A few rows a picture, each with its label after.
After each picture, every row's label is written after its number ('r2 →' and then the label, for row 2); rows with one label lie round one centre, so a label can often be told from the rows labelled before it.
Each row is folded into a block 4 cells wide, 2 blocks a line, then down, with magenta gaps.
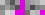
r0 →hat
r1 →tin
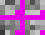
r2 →hat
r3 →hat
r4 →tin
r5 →tin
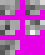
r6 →tin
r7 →tin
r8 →tin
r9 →hat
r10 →tin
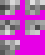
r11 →tin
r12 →tin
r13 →hat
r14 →hat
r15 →tin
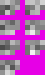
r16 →tin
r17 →tin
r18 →hat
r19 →hat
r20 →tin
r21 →hat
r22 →hat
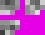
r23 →hat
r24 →hat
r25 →tin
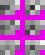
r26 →tin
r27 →tin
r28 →tin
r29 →tin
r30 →tin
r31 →tin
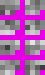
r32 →tin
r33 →hat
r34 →hat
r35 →hat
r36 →tin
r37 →tin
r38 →hat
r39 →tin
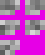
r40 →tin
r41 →hat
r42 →tin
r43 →hat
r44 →tin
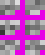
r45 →tin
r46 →hat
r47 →tin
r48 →tin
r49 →hat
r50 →hat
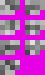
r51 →hat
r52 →tin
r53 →hat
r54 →tin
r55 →tin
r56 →tin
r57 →hat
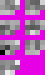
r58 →hat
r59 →hat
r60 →tin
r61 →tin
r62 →tin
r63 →hat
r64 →hat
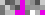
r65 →hat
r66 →hat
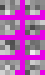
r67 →hat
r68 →hat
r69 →hat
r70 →tin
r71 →hat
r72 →hat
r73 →hat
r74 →tin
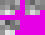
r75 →hat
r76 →hat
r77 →hat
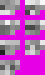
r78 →hat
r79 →tin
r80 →tin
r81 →tin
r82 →tin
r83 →hat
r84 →hat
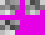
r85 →hat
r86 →hat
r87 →hat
